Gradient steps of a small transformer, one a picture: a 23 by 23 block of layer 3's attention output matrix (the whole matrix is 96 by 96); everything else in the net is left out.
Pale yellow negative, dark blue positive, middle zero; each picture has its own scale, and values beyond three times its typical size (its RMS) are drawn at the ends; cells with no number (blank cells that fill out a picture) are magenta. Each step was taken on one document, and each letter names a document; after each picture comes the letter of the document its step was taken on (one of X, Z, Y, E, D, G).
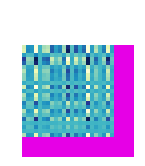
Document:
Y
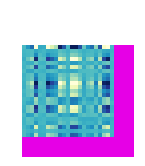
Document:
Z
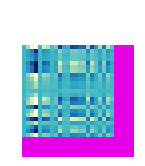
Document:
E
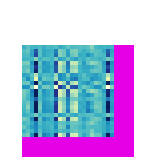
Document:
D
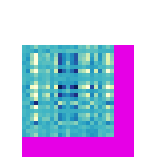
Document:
E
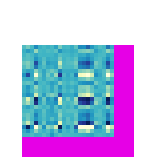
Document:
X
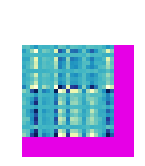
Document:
D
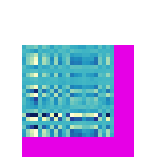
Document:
E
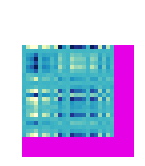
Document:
E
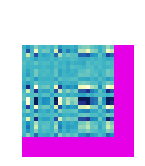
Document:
X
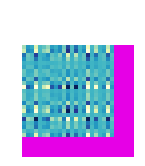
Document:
Y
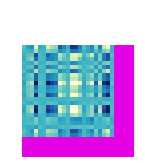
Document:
Z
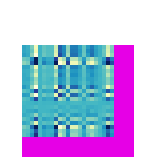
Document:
D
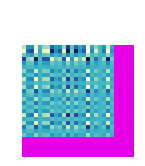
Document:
Y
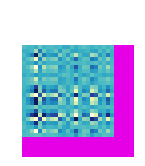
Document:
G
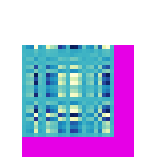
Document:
Z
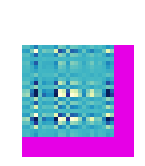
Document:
D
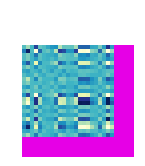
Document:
X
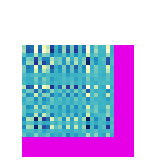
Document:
Y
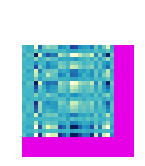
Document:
Z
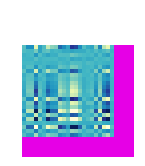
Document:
Z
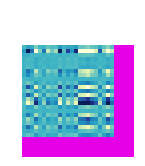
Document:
X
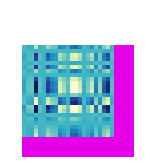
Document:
Z
